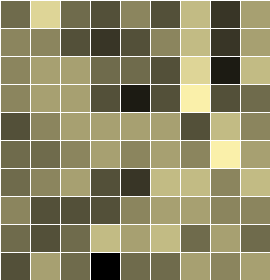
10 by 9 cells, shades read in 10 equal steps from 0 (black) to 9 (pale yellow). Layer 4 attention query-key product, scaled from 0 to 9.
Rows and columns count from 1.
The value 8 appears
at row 1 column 2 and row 3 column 7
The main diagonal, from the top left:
4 5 6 3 6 6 7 5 4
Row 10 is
3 6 4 0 4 4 6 5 6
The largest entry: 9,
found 2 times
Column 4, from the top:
3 2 4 3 6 6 3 3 7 0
